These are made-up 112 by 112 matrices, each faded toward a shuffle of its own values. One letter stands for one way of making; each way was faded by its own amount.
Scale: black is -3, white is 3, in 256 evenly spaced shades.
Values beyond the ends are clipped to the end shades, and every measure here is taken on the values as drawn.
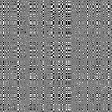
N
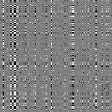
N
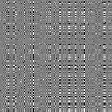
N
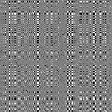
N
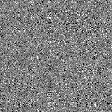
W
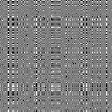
N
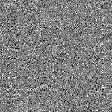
W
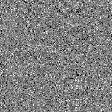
W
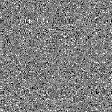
W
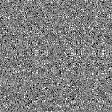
W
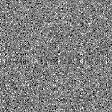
W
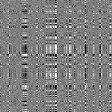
N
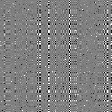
N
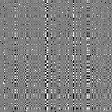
N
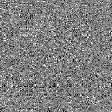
W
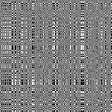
N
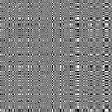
N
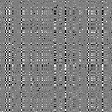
N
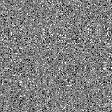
W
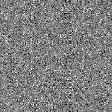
W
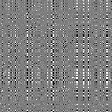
N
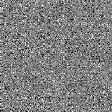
W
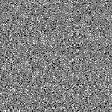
W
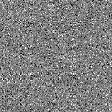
W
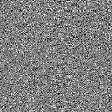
W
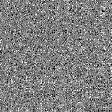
W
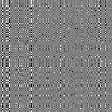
N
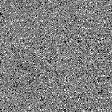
W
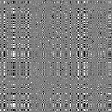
N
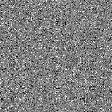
W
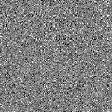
W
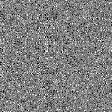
W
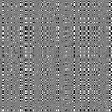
N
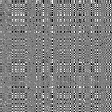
N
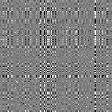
N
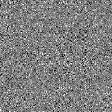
W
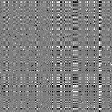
N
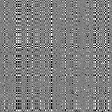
N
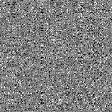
W
